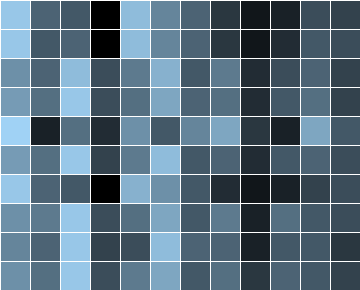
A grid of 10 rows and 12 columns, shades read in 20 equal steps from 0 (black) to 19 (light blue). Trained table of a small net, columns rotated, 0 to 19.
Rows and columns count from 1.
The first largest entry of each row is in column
1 1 3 3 1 3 1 3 3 3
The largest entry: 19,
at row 5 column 1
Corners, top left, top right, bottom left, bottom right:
18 6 13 6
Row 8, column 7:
8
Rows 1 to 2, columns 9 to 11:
2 3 7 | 2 4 8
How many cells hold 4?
6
